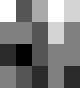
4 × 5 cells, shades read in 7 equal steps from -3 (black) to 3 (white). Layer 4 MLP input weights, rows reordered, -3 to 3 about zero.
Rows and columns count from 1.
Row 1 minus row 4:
3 0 3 3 4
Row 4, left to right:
0 -1 -2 0 -2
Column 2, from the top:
-1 0 -3 -1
